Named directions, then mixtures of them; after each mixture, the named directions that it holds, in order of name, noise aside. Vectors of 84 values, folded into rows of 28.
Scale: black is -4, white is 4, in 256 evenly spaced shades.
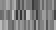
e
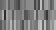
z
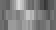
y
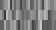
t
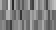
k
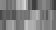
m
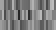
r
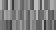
e, k, z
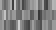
k, m, t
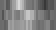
y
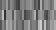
z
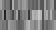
m, r, t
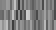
e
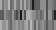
e, k, m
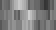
y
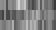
m, z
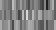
e, r, y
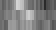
y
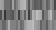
m, r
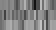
e, m, z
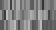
t, y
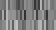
e, z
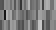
t, z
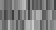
m, r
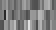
m, t, z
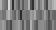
k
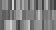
k, m, t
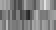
m, y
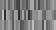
r, z
